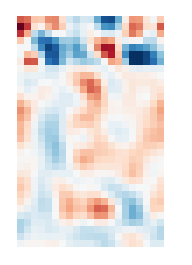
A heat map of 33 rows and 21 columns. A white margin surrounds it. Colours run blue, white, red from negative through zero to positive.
Overall the values sit about 50% of the way up the scale. The middle right is the smoothest part. No overall slope runs across the table. A horizontal seam about 20% of the way down splits the table, and the bottom part is calmer. The halves do not mirror each other. The texture is blotchy.
